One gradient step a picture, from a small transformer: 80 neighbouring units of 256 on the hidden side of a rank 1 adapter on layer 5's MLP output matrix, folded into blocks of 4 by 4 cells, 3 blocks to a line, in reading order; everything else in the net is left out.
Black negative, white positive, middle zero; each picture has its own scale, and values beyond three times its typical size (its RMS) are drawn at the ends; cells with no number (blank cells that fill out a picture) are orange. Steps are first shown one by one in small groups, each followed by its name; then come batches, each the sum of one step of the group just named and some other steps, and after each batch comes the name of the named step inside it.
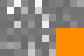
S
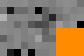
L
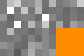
S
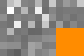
S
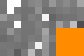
L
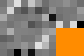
L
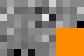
L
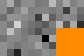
L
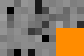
L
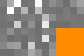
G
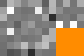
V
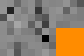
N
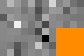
N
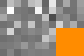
V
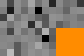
N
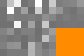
G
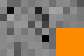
N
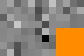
N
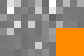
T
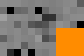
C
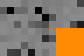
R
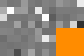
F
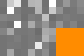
T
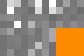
T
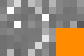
F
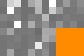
T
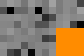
R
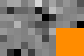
C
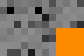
R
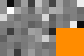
F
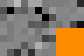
R
